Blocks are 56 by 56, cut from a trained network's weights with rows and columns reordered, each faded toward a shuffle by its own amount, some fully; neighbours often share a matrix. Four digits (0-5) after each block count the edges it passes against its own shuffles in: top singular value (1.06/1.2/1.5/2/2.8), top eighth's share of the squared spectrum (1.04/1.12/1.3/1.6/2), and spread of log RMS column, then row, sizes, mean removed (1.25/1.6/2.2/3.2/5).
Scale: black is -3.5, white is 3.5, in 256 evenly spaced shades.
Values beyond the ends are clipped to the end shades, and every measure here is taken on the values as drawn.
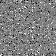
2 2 0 1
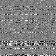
4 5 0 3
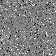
0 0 0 0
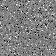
0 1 0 0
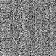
3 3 1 0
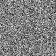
2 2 0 0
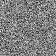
0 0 0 0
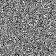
0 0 0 0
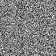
0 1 0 0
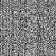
3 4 1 2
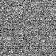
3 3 1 1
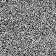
0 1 0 0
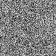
1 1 0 0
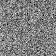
2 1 0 0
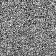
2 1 0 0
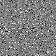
2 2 0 1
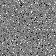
1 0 0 0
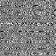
4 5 1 3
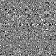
3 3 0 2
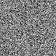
1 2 0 0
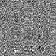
3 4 2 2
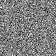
2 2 0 0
